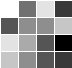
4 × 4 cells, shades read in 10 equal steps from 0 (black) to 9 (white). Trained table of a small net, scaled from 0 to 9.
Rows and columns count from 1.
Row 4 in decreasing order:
7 5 3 2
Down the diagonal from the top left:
9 5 3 2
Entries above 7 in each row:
2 0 1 0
